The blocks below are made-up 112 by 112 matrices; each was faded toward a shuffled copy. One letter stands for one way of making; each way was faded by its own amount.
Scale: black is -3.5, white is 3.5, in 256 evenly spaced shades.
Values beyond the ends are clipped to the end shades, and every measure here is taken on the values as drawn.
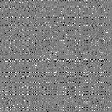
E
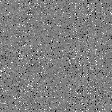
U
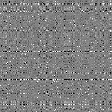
E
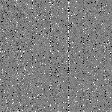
U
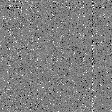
U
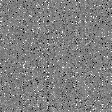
U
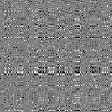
E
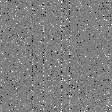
U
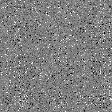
U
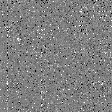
U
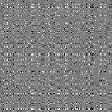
E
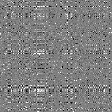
E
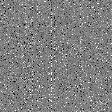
U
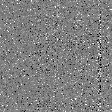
U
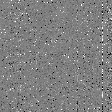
U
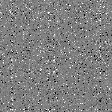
U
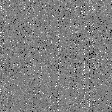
U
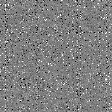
U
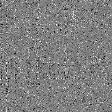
U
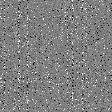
U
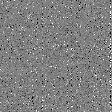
U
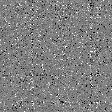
U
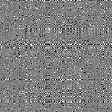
E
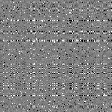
E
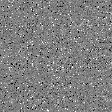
U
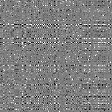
E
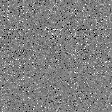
U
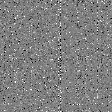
U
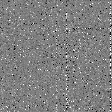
U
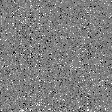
U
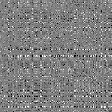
E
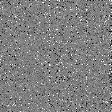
U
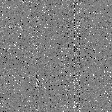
U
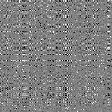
E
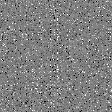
U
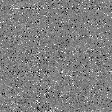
U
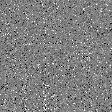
U
